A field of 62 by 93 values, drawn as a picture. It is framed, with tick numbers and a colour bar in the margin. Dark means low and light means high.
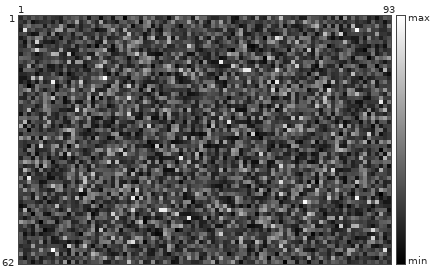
Grain: fine. Seam: none. Average level on the scale: 30%. Stripes: none. Odd rows or columns: none. Symmetry: a half turn.
